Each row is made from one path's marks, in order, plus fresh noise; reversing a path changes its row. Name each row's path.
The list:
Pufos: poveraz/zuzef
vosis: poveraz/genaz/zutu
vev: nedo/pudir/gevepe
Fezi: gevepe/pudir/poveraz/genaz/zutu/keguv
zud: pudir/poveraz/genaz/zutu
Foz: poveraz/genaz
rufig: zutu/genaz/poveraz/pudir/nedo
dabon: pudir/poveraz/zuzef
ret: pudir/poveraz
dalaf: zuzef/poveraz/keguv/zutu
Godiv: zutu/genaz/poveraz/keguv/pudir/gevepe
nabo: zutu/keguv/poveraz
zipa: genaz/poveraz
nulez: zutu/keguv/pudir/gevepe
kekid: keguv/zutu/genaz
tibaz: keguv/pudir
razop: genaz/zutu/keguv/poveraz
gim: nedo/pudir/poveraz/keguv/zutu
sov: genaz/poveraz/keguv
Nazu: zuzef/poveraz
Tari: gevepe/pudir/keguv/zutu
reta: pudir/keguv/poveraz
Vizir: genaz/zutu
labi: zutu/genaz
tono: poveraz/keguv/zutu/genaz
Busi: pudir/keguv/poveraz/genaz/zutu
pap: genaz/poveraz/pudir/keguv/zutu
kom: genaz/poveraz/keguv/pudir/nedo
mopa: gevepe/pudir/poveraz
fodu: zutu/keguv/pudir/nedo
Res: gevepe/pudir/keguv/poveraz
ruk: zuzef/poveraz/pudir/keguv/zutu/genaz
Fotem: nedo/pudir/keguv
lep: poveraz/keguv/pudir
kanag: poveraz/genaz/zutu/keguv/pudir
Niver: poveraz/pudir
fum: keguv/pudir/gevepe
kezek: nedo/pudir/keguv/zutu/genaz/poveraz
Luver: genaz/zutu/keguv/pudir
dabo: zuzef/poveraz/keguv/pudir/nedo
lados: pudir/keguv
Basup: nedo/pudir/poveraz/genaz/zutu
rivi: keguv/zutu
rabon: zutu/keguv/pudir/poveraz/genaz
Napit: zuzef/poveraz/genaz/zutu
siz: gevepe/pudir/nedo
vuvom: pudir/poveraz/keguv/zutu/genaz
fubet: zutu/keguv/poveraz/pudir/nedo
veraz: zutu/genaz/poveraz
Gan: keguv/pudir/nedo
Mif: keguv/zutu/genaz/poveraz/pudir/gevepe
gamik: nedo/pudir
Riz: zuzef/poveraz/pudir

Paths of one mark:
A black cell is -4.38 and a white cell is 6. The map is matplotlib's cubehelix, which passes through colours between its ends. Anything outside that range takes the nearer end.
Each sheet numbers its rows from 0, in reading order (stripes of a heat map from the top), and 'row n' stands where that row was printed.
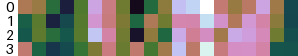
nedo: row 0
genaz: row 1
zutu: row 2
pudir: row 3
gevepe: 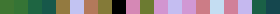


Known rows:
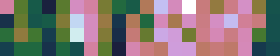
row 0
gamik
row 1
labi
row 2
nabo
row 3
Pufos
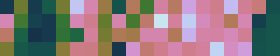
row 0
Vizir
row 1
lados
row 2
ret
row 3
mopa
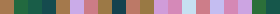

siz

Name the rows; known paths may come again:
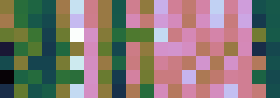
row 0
Tari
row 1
Res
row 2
fodu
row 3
dalaf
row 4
razop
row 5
Napit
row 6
labi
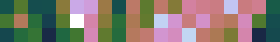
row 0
rufig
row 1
kekid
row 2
dabo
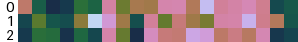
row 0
ret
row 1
Godiv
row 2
Pufos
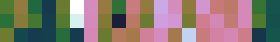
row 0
Mif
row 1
nabo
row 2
dabon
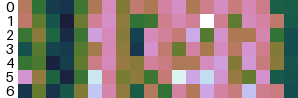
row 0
vuvom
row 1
Basup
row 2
tono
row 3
vosis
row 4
pap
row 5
Gan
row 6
Vizir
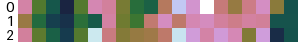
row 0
gamik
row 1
Niver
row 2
fum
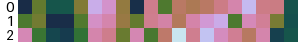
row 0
veraz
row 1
kom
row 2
lados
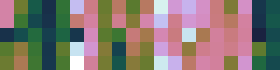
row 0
tibaz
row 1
reta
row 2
Riz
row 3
fubet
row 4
rivi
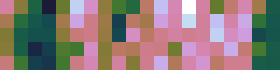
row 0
kezek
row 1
siz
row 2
mopa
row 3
zud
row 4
Busi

